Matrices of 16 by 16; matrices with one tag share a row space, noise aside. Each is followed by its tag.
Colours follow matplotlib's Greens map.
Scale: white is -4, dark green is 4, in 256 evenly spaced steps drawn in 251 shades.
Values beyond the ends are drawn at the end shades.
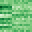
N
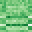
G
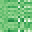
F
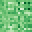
F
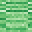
G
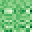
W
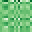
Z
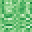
W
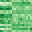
N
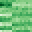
N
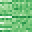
N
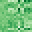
F
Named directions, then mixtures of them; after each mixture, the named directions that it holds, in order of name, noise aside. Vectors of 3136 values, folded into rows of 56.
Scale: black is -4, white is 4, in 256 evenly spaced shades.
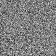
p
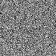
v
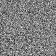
p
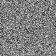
p, v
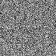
v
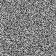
p, v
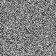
p, v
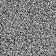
p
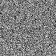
v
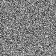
p, v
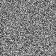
p, v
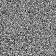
p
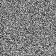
p, v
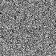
v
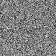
v
